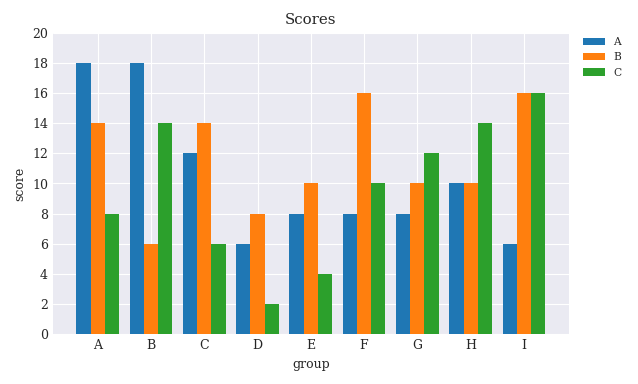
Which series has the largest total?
B
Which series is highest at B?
A
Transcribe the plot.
Title: Scores
x-axis: group, ticks A B C D E F G H I
y-axis: score, ticks 0 2 4 6 8 10 12 14 16 18 20
Legend: A, B, C
Values:
A: 18 18 12 6 8 8 8 10 6
B: 14 6 14 8 10 16 10 10 16
C: 8 14 6 2 4 10 12 14 16
